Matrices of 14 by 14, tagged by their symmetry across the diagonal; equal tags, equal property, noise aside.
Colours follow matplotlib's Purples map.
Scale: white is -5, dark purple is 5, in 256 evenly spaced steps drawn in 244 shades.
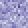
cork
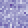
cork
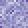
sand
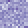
cork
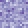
cork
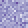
cork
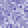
sand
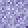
sand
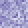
sand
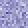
cork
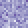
cork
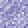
sand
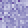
sand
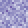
sand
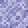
sand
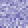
cork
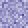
sand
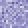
sand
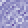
sand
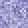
cork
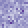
sand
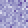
cork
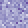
cork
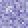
sand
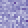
cork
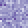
cork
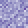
sand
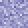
cork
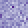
cork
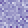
sand
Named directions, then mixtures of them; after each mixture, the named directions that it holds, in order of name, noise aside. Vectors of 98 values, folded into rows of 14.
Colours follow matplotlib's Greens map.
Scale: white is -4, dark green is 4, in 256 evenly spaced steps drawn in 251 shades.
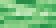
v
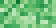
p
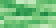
v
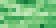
v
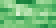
v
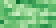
p, v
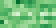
p, v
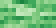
v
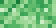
p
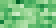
p, v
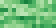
p, v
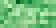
p, v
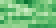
v
